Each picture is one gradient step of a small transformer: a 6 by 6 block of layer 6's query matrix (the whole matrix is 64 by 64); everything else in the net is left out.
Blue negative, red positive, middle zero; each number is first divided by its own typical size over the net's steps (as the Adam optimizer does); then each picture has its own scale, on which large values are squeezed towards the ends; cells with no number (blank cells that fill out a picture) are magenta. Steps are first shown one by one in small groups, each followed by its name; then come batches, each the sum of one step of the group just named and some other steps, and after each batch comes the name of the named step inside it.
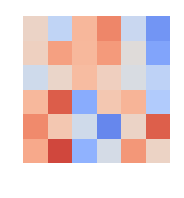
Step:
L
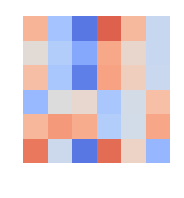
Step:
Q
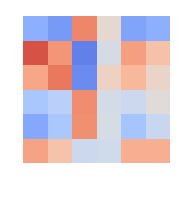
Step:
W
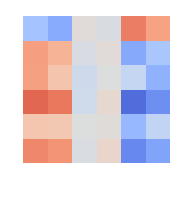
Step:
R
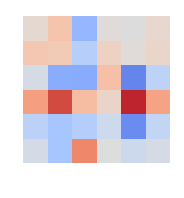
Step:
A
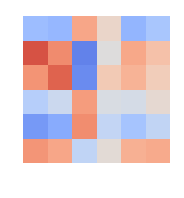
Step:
W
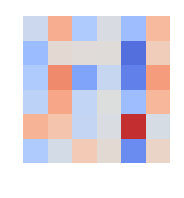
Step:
R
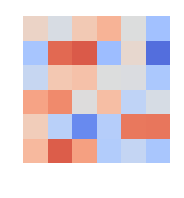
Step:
L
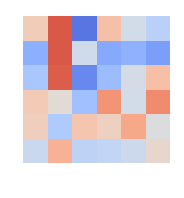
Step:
R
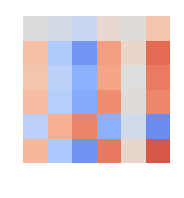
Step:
R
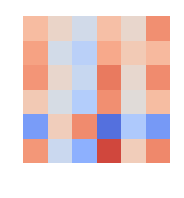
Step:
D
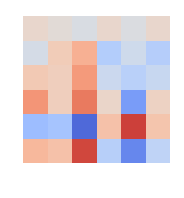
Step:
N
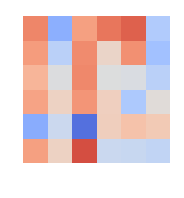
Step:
N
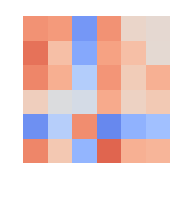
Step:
D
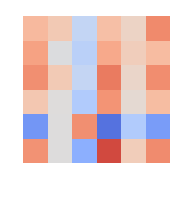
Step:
D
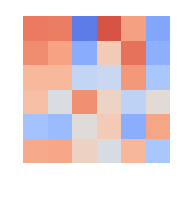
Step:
N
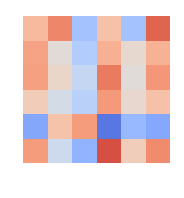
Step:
D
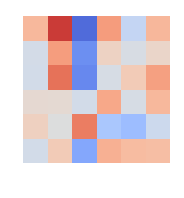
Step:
D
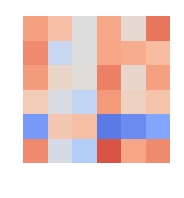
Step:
D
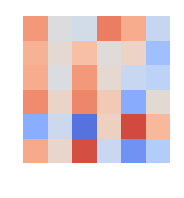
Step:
N
